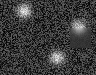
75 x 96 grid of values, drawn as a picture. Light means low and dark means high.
An odd patch, calmer than its surroundings, sits in the middle right. Neither half mirrors the other. No single row or column stands out from its neighbours. There are three dips.
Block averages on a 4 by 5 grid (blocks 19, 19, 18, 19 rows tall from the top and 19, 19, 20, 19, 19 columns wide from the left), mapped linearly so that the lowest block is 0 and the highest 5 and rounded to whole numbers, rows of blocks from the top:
40555 / 55532 / 55445 / 55335
